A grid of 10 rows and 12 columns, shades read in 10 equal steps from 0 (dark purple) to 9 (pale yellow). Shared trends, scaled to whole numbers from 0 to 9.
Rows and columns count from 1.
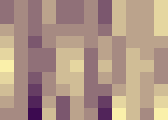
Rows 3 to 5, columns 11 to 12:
6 8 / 6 6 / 6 5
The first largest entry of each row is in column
12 12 12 1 1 1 1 1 9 9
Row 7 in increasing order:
3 4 5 5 5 5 6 6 7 7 7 8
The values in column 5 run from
3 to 7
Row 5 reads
8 5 4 4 7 7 4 6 5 7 6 5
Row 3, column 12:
8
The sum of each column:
64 50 29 53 52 60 45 42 64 66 60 69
